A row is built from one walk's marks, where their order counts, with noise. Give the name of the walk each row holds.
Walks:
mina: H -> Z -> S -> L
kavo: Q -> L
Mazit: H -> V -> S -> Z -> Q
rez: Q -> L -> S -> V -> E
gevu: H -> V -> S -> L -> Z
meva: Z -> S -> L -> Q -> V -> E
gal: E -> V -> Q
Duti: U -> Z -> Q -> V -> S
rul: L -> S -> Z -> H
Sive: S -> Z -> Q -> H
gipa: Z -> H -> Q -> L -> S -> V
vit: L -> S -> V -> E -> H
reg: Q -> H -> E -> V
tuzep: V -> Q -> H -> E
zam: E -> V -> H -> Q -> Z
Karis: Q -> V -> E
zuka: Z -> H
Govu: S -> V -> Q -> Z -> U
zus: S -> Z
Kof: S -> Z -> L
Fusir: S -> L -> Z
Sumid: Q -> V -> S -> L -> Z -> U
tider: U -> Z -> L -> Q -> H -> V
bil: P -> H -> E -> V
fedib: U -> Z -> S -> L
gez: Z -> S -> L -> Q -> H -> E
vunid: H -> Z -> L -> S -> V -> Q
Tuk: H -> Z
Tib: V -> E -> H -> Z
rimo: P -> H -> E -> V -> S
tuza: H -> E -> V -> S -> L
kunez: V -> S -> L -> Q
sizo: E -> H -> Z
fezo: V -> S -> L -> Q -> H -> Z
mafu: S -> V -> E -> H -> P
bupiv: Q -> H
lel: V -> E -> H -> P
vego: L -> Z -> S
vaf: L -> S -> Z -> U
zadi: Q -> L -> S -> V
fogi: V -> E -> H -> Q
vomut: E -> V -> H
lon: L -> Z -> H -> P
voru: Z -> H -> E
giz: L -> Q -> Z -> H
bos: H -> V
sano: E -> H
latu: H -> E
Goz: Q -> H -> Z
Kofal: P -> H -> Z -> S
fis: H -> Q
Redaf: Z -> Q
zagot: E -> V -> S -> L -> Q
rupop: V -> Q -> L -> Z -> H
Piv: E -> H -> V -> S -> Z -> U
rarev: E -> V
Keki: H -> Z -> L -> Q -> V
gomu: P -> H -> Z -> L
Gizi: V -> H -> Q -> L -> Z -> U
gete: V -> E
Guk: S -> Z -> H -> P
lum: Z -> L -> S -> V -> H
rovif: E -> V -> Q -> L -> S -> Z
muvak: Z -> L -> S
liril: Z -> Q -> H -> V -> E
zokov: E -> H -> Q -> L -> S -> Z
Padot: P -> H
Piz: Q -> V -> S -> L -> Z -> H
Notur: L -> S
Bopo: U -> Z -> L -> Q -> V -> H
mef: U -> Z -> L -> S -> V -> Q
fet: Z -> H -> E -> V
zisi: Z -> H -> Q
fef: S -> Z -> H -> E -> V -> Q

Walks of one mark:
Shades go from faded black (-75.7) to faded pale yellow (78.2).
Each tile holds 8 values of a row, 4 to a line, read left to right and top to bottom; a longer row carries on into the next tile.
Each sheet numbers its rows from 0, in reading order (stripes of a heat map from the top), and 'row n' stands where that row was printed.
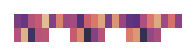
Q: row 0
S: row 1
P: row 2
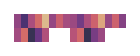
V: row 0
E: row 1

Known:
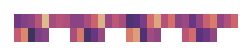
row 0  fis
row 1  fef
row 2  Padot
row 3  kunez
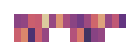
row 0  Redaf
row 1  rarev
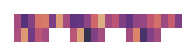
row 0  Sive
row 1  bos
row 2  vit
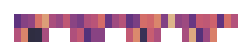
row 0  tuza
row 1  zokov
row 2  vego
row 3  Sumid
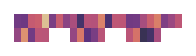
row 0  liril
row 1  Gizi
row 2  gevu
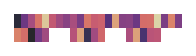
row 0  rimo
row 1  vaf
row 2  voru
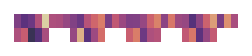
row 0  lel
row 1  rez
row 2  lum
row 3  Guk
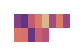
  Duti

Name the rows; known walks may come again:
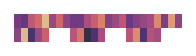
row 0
Karis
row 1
gevu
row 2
lon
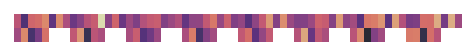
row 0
Govu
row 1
fet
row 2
rovif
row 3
vit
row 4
Guk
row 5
rul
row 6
Fusir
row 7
muvak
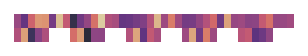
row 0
Kof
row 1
bil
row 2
bupiv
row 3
giz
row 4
zagot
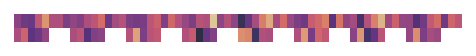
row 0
vomut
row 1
zokov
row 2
Piz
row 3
sizo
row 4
Kofal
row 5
gez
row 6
gete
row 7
rupop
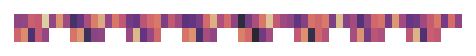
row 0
Redaf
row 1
gomu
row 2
rez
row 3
Padot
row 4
rimo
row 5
vego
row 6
Sive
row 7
zadi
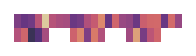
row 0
lel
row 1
gipa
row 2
meva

